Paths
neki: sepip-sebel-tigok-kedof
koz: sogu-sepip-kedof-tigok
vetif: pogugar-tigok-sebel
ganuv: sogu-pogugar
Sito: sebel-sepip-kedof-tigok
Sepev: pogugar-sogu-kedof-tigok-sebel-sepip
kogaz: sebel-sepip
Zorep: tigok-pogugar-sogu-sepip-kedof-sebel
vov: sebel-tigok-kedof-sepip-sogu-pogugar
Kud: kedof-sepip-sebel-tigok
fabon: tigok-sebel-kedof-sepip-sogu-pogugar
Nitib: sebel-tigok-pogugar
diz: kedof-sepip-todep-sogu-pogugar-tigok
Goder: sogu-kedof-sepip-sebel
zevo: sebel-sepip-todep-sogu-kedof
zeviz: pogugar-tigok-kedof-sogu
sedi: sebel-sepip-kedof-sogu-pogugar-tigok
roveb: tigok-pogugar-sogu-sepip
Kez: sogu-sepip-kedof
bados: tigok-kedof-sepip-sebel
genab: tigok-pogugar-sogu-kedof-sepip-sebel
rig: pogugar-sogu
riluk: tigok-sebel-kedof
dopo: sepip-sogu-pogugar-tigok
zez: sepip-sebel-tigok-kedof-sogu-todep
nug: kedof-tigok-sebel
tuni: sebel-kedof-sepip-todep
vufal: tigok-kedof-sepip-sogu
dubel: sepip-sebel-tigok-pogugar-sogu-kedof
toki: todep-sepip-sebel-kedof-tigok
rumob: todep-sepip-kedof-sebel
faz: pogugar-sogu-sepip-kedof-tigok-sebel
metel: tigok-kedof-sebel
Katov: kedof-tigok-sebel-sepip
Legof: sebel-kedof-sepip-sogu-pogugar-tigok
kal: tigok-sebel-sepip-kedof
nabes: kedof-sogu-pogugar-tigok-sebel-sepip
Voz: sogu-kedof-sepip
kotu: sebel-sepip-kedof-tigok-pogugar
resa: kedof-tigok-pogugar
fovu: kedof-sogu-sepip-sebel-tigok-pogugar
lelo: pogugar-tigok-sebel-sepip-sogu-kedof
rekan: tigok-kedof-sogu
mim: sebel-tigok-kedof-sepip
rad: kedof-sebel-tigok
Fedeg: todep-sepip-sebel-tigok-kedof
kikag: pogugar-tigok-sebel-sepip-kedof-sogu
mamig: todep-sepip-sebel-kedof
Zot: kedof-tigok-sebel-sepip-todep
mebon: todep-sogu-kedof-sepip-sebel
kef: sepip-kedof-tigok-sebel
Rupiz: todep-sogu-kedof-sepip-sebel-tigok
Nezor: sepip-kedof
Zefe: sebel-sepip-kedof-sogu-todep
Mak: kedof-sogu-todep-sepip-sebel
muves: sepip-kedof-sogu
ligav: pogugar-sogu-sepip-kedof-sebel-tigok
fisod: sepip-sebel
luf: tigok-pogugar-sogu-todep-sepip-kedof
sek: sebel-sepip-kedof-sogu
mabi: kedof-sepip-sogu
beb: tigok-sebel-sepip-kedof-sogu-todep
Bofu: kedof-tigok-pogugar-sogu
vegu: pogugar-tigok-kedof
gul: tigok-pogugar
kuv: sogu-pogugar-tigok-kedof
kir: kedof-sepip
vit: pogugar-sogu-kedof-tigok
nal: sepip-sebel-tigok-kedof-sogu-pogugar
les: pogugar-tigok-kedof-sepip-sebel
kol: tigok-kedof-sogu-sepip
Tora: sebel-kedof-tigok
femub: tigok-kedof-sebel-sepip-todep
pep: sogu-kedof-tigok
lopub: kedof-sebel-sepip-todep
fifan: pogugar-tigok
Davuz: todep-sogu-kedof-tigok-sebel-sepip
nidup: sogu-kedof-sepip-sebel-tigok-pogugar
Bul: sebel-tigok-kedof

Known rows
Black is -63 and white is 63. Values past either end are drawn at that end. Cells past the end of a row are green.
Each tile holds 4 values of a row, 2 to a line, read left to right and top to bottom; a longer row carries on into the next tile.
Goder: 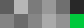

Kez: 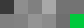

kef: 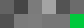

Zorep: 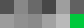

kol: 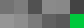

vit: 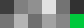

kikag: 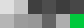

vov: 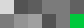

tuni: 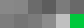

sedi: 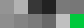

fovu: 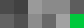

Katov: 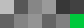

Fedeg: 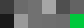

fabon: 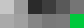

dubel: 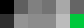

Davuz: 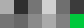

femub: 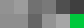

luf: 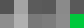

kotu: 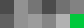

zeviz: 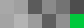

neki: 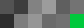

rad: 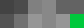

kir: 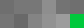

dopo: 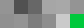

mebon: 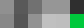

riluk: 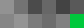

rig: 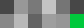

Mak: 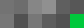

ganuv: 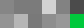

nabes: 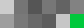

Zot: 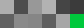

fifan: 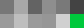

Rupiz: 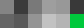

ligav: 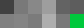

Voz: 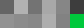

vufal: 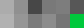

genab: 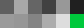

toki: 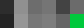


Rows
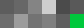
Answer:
faz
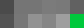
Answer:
fisod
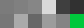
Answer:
Sepev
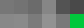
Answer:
metel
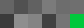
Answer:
nal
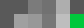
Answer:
Nitib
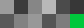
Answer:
nug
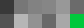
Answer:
Bofu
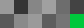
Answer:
Bul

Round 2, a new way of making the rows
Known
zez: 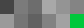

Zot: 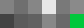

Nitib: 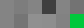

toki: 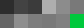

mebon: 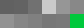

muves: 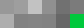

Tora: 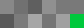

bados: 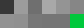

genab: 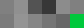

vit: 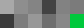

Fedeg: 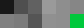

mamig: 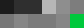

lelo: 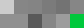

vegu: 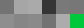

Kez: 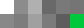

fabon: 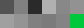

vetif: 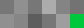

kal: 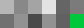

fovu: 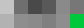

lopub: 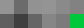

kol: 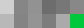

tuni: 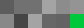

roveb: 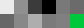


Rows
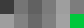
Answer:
nal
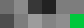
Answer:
rig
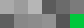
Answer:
kotu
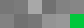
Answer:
Bul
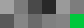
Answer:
dubel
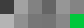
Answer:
les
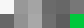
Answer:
koz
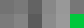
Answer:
neki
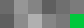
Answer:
resa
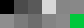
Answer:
Mak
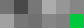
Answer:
Rupiz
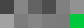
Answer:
vov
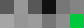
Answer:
dopo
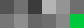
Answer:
fisod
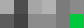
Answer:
zevo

